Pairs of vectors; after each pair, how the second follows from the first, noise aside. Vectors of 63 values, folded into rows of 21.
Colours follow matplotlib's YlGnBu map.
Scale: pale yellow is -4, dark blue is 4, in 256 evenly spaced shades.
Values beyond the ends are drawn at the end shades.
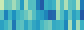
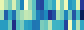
scaled up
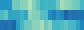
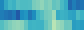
reversed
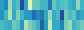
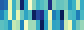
scaled up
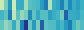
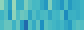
shrunk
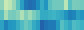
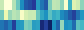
scaled up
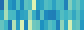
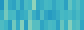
shrunk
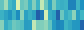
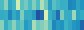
copied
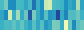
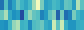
shuffled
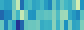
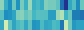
reversed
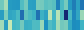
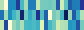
scaled up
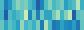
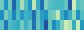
shuffled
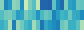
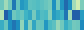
shuffled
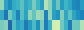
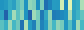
shuffled
